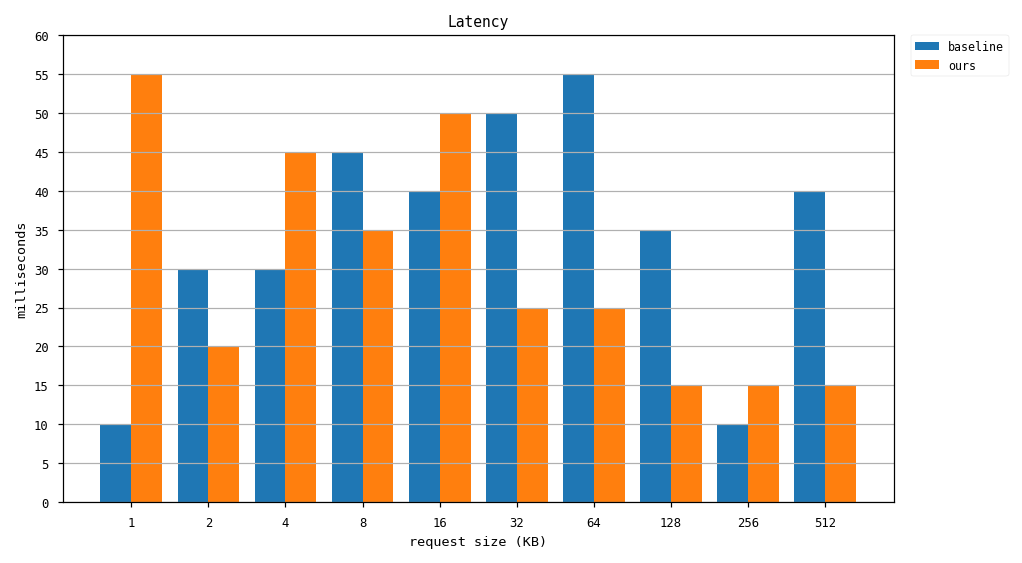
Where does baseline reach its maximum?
64
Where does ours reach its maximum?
1
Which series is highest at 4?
ours
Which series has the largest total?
baseline
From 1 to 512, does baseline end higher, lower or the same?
higher
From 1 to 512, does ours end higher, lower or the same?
lower
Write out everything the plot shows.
Title: Latency
x-axis: request size (KB), ticks 1 2 4 8 16 32 64 128 256 512
y-axis: milliseconds, ticks 0 5 10 15 20 25 30 35 40 45 50 55 60
Legend: baseline, ours
Values:
baseline: 10 30 30 45 40 50 55 35 10 40
ours: 55 20 45 35 50 25 25 15 15 15
